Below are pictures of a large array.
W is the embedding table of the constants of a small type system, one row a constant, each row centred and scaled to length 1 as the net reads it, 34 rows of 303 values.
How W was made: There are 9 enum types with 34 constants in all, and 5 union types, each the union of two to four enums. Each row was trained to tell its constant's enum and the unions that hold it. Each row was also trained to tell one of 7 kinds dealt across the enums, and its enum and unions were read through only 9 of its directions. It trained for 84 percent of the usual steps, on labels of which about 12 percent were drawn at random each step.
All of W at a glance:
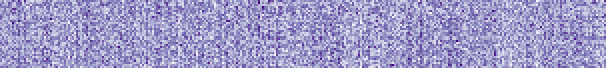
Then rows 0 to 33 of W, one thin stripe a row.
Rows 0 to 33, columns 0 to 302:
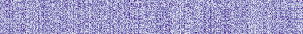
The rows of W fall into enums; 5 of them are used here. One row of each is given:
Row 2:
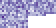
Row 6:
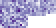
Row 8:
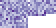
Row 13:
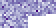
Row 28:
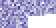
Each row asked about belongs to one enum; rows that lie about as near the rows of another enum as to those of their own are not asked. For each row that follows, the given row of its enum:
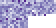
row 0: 6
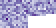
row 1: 28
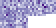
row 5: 28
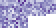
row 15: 6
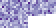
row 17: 13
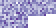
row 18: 8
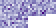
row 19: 8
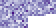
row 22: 8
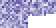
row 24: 13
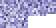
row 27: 2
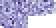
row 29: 13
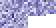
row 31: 13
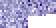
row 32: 2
